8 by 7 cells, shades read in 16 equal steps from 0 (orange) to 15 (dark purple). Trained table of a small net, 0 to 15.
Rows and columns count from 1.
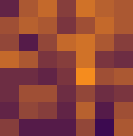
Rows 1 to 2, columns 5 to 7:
3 5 6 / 7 4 6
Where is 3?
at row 1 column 5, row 3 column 5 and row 4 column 5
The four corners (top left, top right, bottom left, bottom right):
12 6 9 6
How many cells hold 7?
6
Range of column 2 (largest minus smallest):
8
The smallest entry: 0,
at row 5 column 5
